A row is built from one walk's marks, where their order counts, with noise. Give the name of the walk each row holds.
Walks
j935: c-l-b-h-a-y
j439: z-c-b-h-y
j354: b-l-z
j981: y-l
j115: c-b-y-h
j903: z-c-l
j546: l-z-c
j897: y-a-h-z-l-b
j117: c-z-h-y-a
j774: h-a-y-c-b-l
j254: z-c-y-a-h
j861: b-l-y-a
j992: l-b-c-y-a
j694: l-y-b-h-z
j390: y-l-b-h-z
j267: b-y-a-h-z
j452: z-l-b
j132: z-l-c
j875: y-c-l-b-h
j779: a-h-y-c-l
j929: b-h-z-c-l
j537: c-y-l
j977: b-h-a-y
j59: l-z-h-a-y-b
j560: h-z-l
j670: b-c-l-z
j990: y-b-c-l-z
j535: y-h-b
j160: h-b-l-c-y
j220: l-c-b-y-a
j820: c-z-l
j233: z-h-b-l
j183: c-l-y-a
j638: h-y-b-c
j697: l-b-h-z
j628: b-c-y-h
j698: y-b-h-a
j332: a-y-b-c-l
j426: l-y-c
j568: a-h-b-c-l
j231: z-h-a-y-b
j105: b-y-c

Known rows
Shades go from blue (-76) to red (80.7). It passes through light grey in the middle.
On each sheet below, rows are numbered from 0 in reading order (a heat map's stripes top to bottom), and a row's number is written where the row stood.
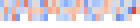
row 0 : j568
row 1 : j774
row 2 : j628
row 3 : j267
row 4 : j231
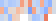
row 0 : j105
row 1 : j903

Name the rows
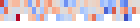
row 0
j117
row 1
j698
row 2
j670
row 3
j220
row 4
j160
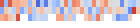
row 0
j537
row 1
j354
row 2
j535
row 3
j990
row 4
j233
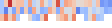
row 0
j981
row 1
j254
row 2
j183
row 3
j546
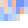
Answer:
j452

